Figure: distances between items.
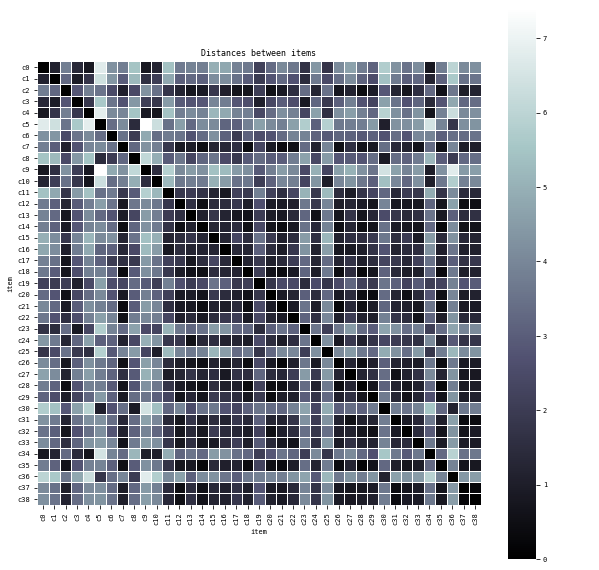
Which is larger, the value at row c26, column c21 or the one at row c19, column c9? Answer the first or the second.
the second
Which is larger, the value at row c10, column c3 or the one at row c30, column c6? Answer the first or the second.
the second
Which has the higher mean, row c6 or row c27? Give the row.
c6
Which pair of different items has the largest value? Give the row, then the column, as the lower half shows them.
c9, c5
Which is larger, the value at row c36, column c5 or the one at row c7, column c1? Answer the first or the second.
the second
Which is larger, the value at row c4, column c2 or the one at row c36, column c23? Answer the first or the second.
the second
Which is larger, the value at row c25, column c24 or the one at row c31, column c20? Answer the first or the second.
the first
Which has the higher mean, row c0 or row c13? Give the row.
c0
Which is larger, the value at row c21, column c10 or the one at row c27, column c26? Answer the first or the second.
the first
